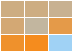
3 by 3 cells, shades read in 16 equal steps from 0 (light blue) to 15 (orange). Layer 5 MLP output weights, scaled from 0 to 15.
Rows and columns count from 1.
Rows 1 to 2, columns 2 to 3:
8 7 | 6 12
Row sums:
23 27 29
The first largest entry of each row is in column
1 3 2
